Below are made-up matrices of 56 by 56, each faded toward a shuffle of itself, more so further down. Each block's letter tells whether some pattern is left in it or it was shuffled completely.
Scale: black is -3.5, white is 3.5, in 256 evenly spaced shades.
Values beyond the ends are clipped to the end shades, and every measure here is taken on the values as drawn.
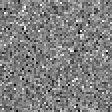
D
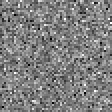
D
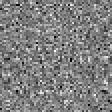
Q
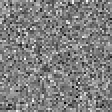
D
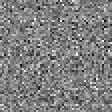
Q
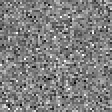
D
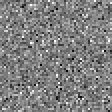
D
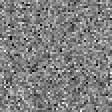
D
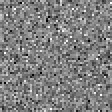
D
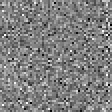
Q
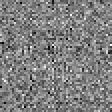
Q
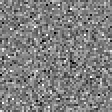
D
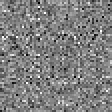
Q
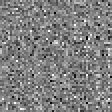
Q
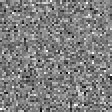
D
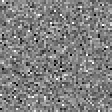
D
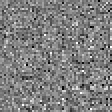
Q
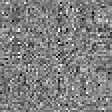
Q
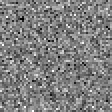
D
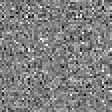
Q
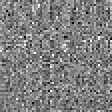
Q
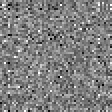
Q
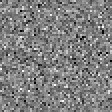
D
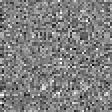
Q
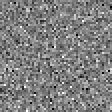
D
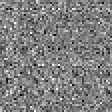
Q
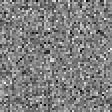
Q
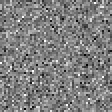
D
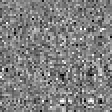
Q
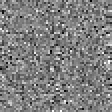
Q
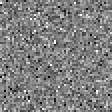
D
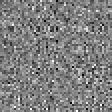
Q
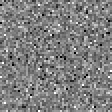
D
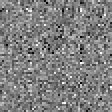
Q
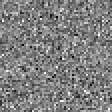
D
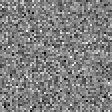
D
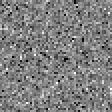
D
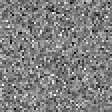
D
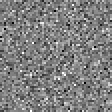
D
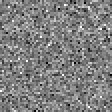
D
